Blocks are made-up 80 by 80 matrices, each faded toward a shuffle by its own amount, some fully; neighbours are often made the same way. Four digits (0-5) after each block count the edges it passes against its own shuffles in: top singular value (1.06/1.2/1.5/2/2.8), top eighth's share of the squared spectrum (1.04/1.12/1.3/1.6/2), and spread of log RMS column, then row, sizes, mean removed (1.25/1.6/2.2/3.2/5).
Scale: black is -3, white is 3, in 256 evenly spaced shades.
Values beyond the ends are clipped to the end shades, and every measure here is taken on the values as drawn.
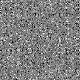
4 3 1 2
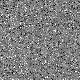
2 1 0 0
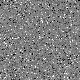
1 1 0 0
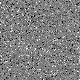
1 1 0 1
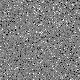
0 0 0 0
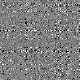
2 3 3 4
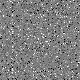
2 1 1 0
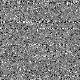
1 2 0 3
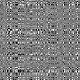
5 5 4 4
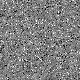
2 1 0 0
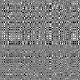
5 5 4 4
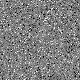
0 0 0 0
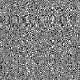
4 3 2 2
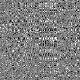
4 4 2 2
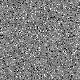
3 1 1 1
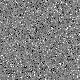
0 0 0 0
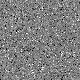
0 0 0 0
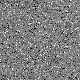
0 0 0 0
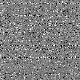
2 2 0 3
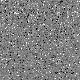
0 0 0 1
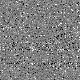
1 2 0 2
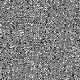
3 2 1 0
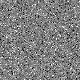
2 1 0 0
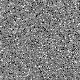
2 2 0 0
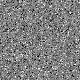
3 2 0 0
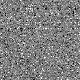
3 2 1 1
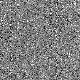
1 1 2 0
